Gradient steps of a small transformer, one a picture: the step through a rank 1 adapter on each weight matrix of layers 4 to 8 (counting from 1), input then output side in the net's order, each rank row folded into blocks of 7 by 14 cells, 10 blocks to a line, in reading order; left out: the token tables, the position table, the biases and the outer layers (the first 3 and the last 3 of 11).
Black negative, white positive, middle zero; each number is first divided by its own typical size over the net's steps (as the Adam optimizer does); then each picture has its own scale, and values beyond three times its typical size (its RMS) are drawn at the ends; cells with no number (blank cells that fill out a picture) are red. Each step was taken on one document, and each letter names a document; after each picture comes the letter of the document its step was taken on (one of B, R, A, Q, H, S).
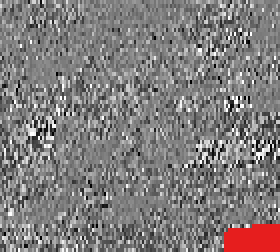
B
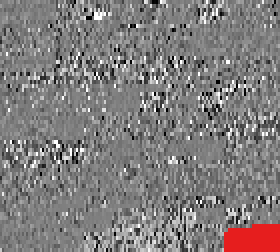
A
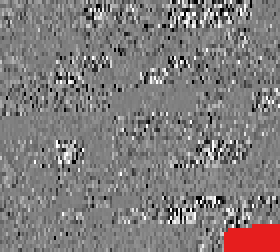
A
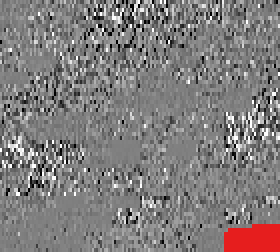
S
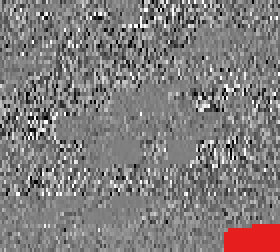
S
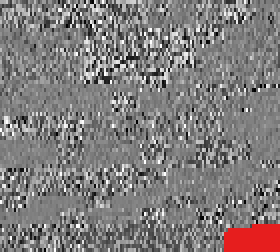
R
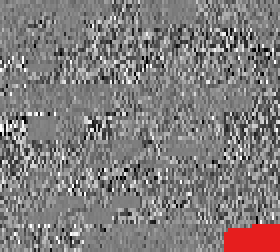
R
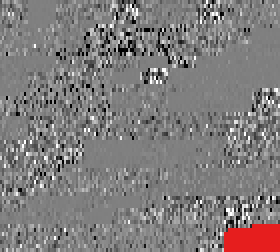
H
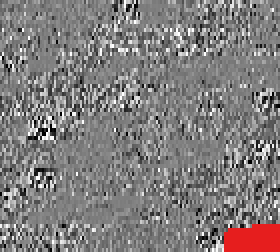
B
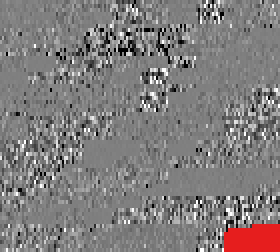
H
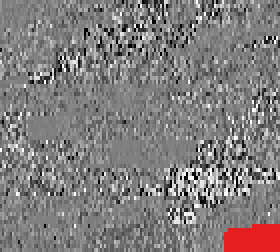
S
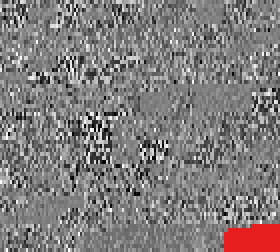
R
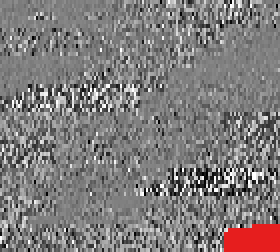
B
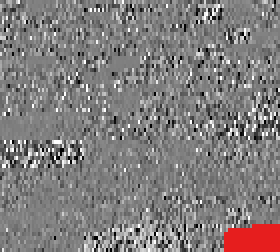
A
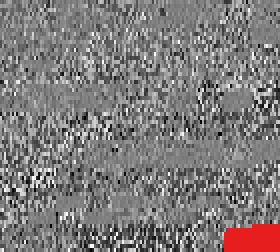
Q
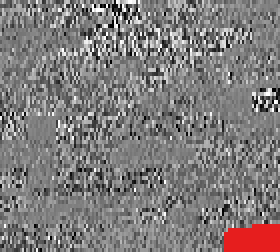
R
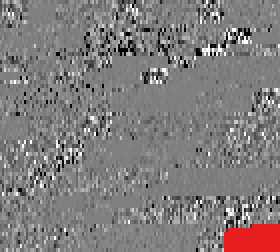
H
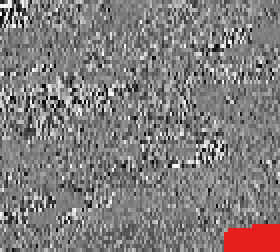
Q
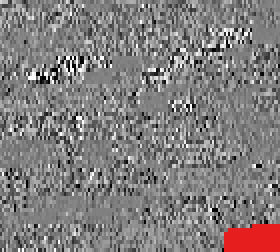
R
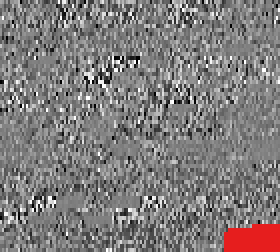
Q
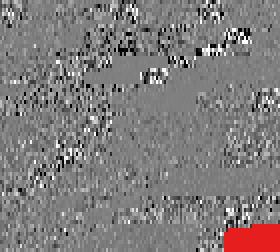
H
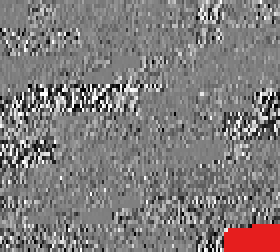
B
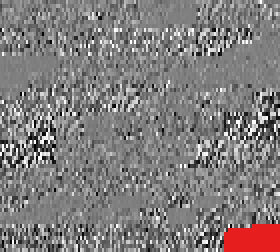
B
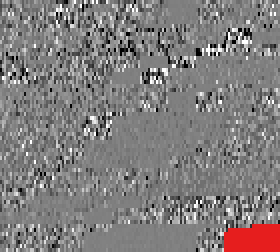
H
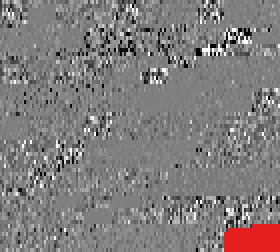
H
